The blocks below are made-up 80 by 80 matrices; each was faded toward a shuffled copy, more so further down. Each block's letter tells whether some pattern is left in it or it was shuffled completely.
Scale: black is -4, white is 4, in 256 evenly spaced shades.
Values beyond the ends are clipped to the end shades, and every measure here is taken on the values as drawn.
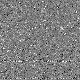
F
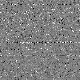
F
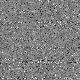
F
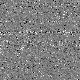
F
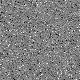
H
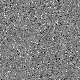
H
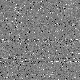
F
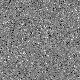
H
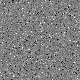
H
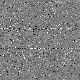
F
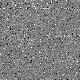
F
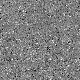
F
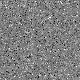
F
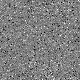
H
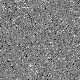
H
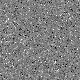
H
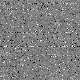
F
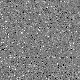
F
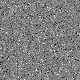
H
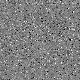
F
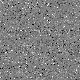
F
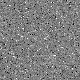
H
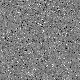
H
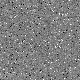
H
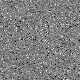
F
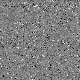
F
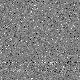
F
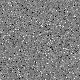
H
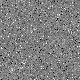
H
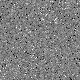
H
